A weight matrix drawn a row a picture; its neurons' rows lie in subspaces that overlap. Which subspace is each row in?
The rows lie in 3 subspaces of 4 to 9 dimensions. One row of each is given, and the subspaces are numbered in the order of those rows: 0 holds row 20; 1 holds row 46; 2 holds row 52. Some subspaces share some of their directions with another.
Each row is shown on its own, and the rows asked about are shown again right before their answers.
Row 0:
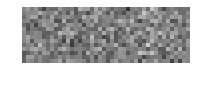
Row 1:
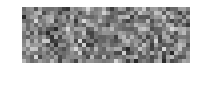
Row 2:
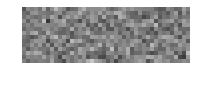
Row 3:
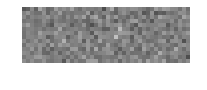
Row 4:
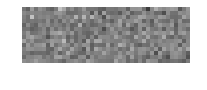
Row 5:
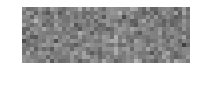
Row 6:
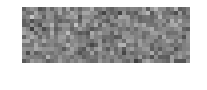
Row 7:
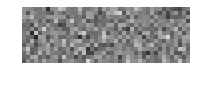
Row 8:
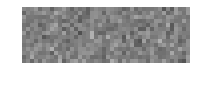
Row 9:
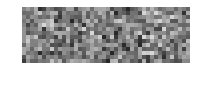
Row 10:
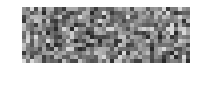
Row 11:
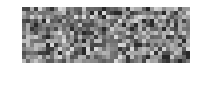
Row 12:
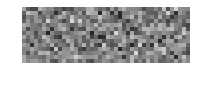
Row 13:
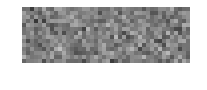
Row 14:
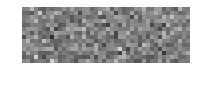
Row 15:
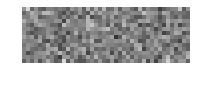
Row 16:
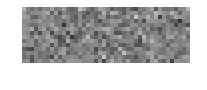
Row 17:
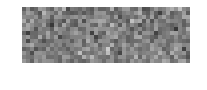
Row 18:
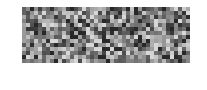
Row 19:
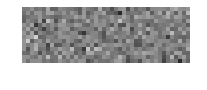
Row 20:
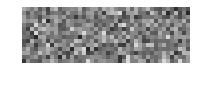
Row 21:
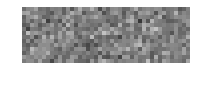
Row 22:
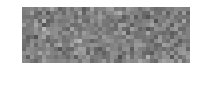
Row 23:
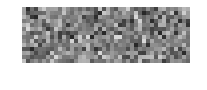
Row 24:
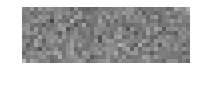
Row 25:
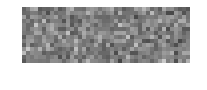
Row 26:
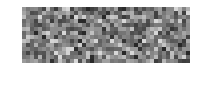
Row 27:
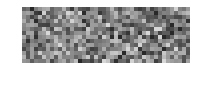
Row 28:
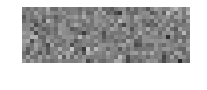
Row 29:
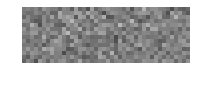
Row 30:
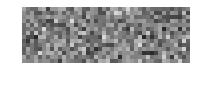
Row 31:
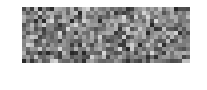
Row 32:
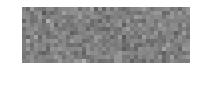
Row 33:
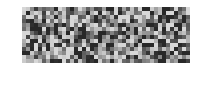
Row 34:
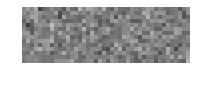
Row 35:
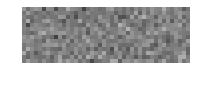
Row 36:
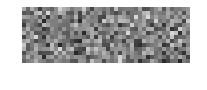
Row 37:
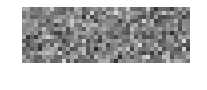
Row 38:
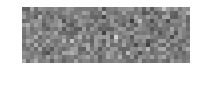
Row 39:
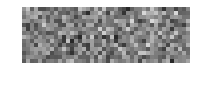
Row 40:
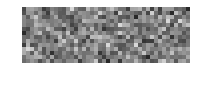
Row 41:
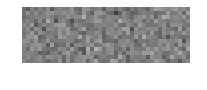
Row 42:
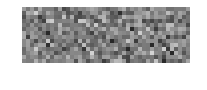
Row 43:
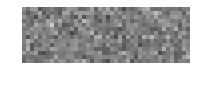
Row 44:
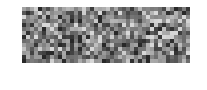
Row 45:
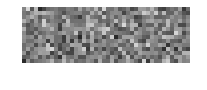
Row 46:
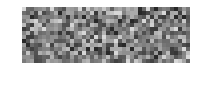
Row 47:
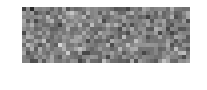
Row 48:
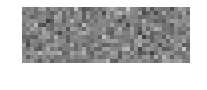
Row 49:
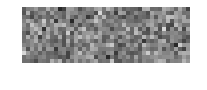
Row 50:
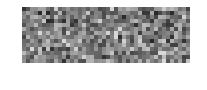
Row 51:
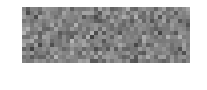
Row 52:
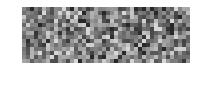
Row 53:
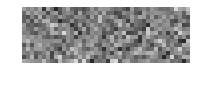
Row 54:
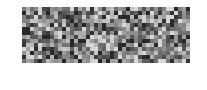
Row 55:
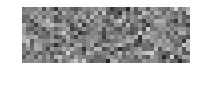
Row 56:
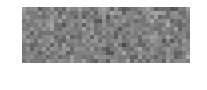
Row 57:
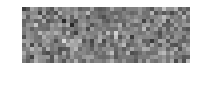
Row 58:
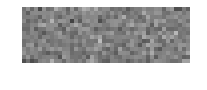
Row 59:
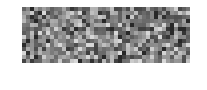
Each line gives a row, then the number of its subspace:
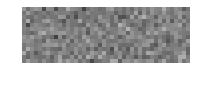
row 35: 2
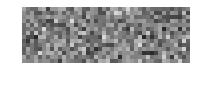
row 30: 0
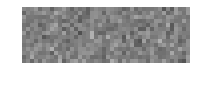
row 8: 2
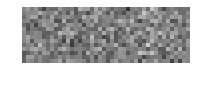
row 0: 1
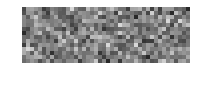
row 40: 1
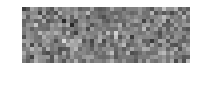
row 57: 1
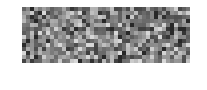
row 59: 2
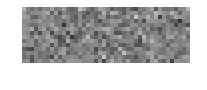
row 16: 1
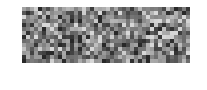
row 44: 2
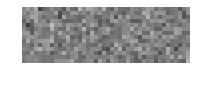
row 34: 1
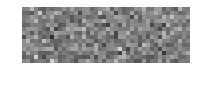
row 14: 2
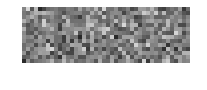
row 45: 1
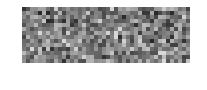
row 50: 1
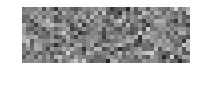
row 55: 2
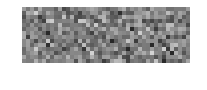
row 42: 2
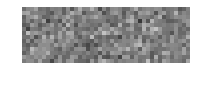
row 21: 1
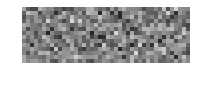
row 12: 2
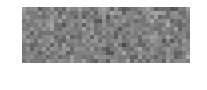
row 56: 1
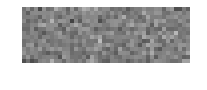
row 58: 2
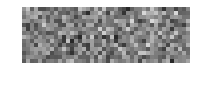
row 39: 1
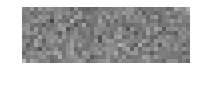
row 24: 2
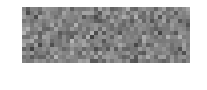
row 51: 1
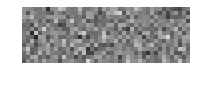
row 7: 0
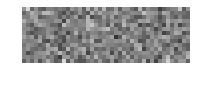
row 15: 1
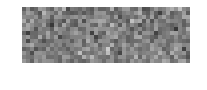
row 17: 1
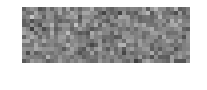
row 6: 1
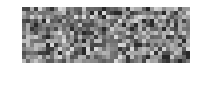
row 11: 0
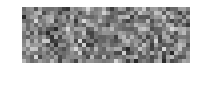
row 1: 2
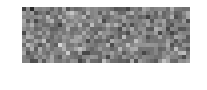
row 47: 2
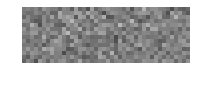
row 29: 1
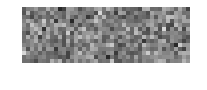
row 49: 0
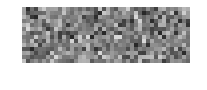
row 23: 1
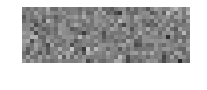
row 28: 0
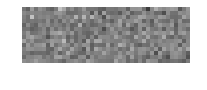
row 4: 0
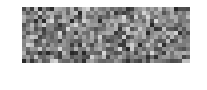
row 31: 2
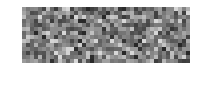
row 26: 2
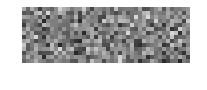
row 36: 2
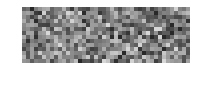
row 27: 2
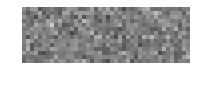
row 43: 1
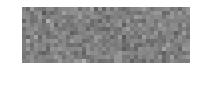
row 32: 1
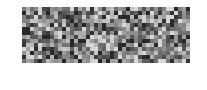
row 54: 1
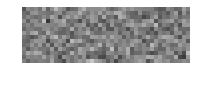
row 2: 2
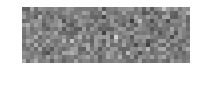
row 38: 1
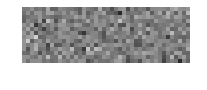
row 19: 0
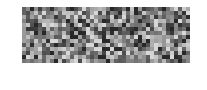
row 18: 2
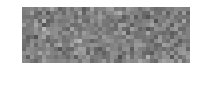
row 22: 2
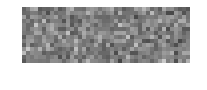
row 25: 1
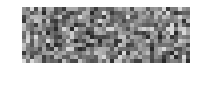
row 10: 2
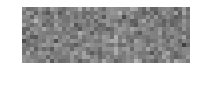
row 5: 1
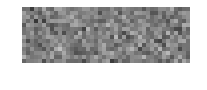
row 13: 2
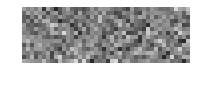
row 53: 2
